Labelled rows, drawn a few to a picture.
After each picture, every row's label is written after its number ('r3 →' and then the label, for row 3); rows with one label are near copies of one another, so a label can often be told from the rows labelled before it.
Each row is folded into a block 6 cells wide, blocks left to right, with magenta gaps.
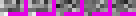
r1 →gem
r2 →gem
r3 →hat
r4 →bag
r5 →hat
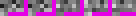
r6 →hat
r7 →hat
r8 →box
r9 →gem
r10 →box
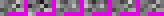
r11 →bag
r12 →hat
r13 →box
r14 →box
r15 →bag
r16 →bag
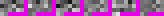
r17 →hat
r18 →box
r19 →hat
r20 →bag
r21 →gem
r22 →bag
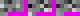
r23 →box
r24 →hat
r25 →hat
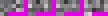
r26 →bag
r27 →box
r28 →box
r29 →gem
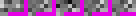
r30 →box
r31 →bag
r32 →hat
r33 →bag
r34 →bag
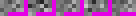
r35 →bag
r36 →hat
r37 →bag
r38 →box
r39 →bag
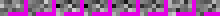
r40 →box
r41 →bag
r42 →hat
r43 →hat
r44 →hat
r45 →hat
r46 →gem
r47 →bag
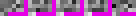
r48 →bag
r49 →gem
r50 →gem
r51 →gem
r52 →hat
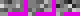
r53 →box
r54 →bag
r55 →hat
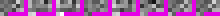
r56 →bag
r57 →gem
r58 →gem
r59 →bag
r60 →gem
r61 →hat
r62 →bag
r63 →bag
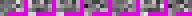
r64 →bag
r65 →gem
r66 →gem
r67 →hat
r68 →bag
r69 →gem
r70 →hat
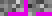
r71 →bag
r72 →hat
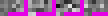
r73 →bag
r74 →gem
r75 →hat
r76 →box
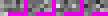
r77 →gem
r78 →bag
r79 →box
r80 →hat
